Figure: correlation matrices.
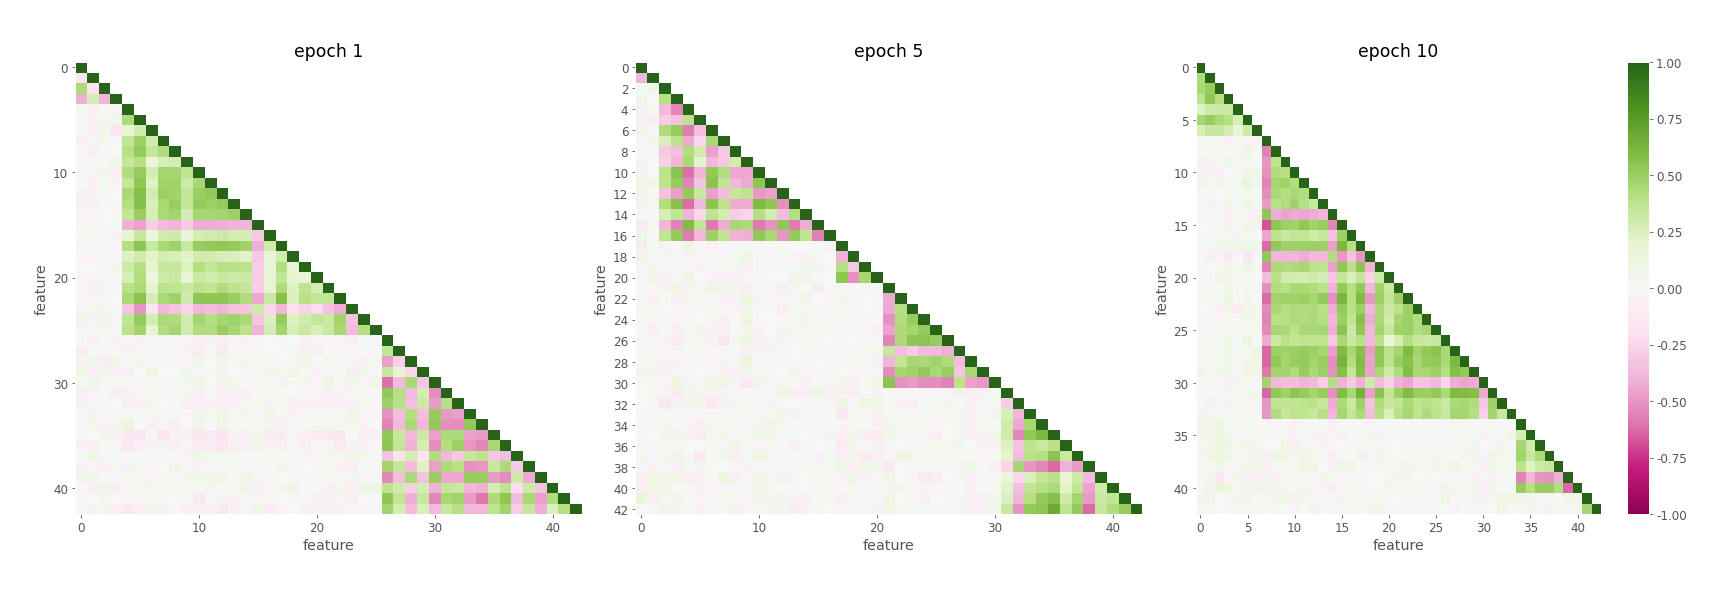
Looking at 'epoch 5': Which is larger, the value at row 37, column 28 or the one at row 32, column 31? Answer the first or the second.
the first
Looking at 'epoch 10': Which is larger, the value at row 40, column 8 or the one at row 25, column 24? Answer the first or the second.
the second
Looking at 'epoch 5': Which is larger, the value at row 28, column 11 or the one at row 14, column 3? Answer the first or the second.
the second
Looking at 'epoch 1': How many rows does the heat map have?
43
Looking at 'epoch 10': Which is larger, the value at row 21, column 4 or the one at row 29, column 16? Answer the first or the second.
the second
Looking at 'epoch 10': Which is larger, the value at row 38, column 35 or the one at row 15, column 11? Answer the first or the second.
the second
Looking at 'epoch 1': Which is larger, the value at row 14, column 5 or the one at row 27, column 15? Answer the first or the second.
the first
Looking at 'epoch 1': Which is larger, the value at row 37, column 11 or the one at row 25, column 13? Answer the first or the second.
the second
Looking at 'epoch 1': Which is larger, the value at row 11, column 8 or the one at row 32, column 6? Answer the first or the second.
the first
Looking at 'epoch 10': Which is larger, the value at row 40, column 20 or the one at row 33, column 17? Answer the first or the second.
the second
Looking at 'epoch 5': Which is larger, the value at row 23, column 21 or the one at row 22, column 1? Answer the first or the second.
the second
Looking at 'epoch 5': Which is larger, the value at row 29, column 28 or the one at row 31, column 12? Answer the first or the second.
the first
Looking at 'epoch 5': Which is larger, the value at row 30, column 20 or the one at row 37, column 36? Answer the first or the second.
the second
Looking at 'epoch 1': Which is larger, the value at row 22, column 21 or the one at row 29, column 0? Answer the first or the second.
the first
